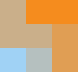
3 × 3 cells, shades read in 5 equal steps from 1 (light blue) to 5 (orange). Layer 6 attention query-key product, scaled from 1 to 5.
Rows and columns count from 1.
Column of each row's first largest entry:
2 3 3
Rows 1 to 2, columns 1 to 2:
3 5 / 3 3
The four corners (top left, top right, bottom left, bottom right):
3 5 1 4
